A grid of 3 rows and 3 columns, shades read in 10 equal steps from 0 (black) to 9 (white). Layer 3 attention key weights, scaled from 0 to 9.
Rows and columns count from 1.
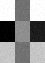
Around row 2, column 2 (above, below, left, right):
4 4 0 1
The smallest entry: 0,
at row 2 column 1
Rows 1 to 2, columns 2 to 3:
4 9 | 5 1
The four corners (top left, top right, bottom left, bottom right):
9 9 7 7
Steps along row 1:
down up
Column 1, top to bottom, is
9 0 7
